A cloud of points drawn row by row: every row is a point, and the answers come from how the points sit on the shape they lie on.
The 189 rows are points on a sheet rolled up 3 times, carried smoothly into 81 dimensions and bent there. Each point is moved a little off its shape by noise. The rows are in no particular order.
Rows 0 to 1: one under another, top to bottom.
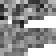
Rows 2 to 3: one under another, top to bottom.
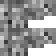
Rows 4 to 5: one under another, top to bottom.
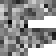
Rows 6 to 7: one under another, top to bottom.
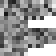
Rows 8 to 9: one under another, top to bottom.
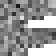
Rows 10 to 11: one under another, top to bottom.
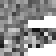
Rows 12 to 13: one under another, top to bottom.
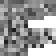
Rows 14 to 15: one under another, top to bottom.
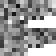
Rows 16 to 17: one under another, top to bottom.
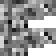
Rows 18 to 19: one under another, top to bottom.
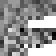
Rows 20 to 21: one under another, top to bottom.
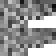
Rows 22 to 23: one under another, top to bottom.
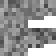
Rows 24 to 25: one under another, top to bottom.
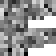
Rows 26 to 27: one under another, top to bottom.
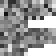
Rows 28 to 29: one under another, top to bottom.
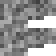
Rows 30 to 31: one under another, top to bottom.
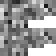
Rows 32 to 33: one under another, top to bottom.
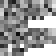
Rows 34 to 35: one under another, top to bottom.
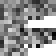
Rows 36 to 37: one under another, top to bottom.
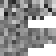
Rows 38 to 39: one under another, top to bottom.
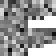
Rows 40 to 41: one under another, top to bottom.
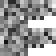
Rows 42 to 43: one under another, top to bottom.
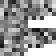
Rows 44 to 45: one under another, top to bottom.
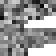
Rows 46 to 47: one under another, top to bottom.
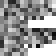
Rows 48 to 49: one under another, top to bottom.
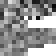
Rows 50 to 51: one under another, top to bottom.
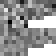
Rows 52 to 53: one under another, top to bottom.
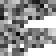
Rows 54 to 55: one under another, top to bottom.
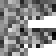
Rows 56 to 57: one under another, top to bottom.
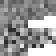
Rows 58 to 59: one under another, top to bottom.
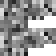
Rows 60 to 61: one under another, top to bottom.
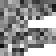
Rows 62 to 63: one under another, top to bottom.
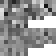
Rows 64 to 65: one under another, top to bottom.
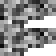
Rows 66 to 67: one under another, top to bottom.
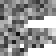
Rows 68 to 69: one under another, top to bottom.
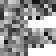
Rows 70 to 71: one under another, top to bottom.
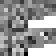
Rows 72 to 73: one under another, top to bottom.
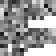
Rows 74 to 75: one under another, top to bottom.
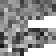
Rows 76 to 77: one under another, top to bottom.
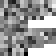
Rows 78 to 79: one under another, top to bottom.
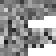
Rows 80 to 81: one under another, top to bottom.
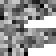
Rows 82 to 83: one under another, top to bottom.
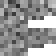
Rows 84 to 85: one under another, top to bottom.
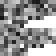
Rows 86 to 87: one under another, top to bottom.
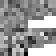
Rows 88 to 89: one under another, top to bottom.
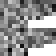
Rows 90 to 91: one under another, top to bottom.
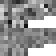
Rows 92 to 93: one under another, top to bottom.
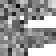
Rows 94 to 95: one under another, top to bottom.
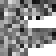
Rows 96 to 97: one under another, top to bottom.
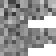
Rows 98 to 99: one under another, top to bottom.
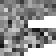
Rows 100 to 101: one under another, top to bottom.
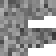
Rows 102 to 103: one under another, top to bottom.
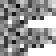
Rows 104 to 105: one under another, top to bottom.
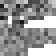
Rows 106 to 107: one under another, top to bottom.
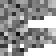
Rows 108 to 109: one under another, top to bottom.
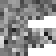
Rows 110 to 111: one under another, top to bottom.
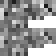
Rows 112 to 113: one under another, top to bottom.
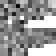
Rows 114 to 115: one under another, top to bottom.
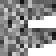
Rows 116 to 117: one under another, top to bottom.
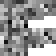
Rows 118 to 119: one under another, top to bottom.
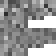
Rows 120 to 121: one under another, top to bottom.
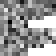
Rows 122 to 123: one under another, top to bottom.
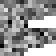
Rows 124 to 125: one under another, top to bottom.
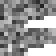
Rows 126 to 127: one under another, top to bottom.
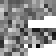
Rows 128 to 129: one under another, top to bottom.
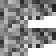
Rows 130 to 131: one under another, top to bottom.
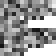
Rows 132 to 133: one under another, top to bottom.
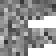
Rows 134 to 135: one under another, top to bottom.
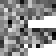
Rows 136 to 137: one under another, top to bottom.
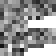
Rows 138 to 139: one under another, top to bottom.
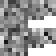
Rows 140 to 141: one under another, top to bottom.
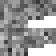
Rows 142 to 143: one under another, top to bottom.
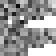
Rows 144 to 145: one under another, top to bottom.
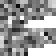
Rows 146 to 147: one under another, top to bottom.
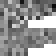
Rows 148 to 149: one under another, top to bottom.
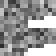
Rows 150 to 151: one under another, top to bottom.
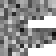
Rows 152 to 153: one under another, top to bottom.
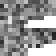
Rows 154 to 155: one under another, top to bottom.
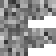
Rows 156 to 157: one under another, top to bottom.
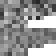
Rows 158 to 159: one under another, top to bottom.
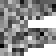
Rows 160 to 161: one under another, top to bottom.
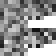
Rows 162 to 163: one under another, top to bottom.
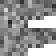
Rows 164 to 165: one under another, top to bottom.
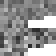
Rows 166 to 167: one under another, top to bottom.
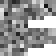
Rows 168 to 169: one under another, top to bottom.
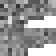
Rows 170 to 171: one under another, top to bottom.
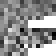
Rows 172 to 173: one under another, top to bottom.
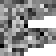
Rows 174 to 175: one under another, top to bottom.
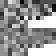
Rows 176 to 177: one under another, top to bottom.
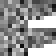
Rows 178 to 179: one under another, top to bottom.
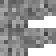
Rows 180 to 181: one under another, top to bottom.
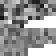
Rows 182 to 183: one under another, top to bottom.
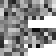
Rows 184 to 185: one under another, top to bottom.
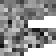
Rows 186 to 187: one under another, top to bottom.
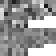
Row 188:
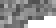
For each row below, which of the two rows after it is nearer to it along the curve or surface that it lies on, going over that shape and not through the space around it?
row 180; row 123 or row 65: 65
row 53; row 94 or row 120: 94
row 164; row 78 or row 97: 97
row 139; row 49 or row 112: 112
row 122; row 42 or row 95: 95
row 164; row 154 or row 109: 154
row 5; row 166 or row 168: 168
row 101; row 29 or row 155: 29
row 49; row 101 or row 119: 101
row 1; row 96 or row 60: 96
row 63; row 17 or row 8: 8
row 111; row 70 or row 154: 154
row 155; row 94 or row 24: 24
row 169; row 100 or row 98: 100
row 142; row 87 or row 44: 44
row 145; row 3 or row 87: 87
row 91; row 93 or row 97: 97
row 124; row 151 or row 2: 151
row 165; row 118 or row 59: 118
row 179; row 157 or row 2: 157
